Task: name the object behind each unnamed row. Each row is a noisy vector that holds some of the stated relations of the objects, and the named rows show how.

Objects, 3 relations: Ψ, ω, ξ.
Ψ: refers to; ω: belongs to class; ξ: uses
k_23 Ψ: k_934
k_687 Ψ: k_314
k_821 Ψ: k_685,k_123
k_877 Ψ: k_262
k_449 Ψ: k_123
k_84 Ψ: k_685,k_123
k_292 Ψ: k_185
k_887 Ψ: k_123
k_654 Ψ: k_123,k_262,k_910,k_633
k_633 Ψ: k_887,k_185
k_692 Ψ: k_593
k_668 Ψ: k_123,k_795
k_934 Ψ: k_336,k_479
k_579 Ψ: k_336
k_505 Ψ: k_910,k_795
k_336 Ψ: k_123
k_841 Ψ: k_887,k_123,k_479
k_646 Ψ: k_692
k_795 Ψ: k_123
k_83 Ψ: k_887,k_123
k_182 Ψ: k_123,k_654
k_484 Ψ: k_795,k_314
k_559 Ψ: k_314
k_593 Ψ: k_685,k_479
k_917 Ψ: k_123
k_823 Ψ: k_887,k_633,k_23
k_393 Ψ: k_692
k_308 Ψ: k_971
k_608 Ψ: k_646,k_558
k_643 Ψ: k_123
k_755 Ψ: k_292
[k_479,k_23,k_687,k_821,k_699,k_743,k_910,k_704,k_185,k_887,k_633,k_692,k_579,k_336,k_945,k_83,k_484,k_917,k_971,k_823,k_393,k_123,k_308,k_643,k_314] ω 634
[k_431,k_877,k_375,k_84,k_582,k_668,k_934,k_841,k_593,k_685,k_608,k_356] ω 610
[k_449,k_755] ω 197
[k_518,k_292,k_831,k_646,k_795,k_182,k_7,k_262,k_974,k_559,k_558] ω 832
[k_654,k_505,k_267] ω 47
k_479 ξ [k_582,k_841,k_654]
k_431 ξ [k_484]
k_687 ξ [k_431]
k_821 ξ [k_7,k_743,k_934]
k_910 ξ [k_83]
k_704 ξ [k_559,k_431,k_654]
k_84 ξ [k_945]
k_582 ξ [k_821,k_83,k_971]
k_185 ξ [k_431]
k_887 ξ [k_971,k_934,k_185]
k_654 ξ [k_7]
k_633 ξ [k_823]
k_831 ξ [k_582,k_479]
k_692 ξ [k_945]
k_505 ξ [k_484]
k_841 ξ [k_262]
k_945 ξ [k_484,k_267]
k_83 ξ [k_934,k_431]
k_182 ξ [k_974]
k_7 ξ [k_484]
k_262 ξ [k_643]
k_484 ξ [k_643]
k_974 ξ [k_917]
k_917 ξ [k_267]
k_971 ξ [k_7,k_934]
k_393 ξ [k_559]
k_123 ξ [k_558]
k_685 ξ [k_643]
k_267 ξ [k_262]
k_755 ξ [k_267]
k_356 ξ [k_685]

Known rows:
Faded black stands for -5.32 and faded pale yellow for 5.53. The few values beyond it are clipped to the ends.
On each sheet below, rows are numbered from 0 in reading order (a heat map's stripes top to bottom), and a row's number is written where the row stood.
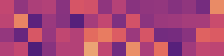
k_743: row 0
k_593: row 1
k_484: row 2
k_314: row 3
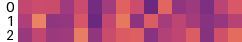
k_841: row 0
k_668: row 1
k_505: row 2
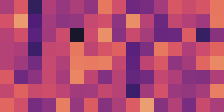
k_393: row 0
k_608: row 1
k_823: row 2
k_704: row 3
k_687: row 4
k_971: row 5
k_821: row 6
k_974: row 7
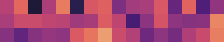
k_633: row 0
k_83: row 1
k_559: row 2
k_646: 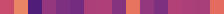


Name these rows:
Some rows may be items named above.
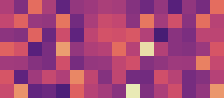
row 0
k_934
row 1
k_84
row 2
k_643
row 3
k_755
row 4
k_685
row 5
k_971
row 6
k_558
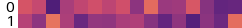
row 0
k_308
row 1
k_934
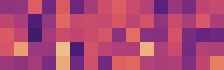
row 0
k_643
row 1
k_356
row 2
k_308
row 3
k_182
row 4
k_262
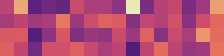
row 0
k_558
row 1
k_505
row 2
k_692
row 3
k_831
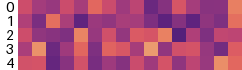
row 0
k_582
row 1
k_934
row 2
k_267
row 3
k_877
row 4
k_692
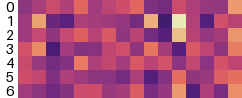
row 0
k_654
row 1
k_123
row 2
k_910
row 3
k_608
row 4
k_945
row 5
k_479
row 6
k_185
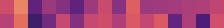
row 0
k_593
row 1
k_292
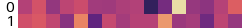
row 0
k_887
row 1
k_917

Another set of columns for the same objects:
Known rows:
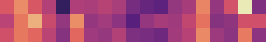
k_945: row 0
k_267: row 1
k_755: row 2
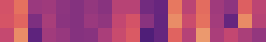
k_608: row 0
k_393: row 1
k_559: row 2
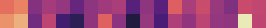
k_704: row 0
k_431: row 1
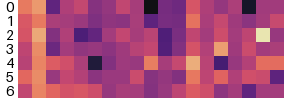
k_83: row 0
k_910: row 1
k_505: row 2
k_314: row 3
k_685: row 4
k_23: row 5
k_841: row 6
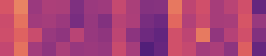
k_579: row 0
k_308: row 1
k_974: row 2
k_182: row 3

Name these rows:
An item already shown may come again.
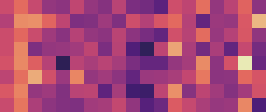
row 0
k_974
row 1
k_262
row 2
k_974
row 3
k_821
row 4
k_945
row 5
k_267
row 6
k_971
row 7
k_84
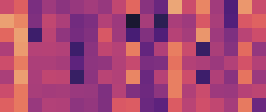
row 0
k_646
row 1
k_185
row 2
k_687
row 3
k_643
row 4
k_356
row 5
k_643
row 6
k_831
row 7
k_823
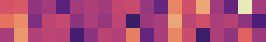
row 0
k_692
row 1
k_934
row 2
k_643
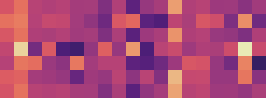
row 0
k_479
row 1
k_633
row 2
k_479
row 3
k_484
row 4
k_917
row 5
k_593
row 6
k_479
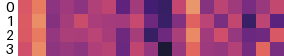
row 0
k_971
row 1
k_887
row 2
k_582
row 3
k_654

